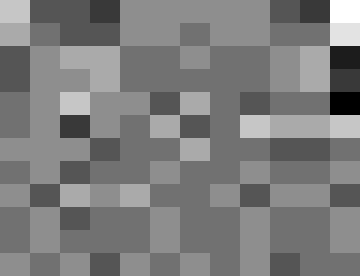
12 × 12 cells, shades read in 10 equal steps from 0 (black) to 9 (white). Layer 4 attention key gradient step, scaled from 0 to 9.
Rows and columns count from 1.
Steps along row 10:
up down up same up down same up down same up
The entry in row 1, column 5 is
5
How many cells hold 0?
1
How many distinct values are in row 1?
5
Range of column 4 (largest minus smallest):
4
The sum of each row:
54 56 53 52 50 59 50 51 54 51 52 51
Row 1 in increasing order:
2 2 3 3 3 5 5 5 5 5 7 9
